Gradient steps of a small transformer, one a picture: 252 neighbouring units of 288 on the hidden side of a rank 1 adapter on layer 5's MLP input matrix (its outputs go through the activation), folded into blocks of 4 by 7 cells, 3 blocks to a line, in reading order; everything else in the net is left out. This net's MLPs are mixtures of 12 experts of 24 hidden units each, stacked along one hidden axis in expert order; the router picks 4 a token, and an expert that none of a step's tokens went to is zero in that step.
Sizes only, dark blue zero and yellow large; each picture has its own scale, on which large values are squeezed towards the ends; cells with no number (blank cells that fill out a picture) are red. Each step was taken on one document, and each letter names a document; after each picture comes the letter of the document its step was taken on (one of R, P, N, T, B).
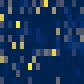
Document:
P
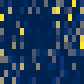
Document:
P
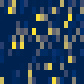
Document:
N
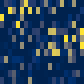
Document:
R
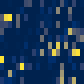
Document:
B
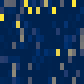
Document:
R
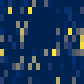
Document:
P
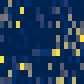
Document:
B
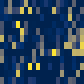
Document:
P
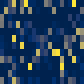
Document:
R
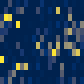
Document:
B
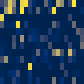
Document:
R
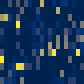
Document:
B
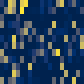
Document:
R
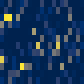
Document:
B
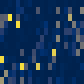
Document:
B
